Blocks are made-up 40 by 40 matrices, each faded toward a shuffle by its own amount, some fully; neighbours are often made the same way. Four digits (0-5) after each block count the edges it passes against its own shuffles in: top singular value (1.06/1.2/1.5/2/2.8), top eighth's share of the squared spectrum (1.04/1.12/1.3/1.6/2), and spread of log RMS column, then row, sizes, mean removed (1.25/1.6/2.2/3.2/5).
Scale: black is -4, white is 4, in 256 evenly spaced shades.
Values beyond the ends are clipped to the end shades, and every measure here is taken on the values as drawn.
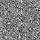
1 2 2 0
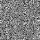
0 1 2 0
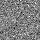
0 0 0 0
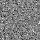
0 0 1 0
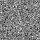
0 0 0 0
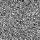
0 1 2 0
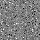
1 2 1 0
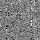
1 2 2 0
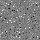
0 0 0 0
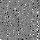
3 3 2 0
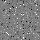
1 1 0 0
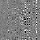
3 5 3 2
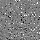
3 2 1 1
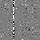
4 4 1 0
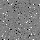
0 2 1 0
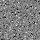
0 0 0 0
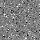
2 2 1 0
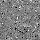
2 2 0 0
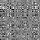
4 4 2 2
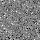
1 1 0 0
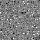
2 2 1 1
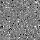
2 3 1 1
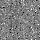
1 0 0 0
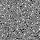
0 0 0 0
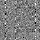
3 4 2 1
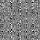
3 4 3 1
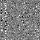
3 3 2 0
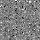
1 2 1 0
